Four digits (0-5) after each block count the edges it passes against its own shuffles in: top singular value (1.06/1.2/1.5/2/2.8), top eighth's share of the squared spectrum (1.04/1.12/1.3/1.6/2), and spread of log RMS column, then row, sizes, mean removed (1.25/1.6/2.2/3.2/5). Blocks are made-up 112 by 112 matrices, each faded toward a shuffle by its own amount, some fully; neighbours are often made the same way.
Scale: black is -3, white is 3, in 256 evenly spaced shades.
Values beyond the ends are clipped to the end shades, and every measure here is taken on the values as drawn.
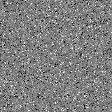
0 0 0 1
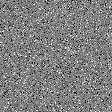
0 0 0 0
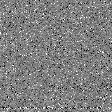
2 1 1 2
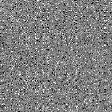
4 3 2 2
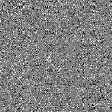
4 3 2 1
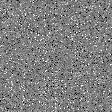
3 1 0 0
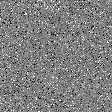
2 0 0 0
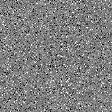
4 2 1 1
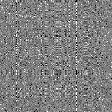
5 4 3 2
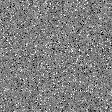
2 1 0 0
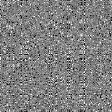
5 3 3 2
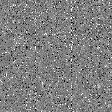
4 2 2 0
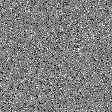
2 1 0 0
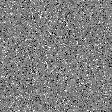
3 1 1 0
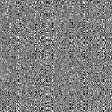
5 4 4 3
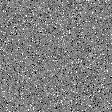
2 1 0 0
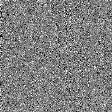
0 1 3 0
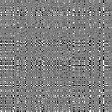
5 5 4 4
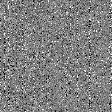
1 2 3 0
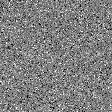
0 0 0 0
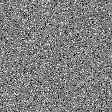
0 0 0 0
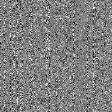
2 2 4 0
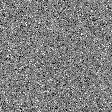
0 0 0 0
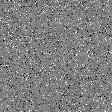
2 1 0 0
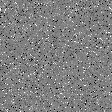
0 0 0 0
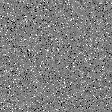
3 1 0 0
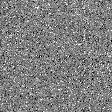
0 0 0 0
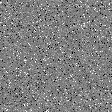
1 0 0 0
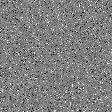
0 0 0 0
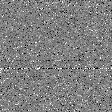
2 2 0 2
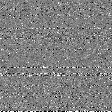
3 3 0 4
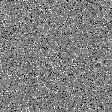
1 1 0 2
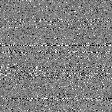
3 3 0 4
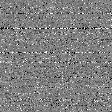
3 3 0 3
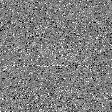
1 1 0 2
